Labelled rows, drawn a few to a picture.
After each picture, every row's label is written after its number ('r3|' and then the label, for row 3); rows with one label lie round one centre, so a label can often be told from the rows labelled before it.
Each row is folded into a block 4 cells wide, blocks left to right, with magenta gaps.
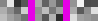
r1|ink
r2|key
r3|ink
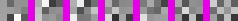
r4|key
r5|ink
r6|ink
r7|key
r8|ink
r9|key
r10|key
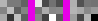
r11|key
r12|key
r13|key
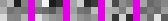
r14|ink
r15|ink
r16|ink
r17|key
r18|key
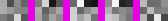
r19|key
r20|ink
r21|ink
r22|ink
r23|key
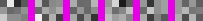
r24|ink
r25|key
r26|key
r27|ink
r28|key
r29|key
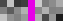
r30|ink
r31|key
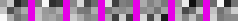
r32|ink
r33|ink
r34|ink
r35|key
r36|key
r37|ink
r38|ink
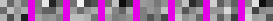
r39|key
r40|ink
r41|ink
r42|ink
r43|key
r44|ink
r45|key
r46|ink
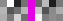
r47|ink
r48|ink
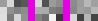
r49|ink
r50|key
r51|key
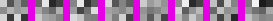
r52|key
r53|ink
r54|ink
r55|key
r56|key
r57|ink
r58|key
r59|ink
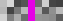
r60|ink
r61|ink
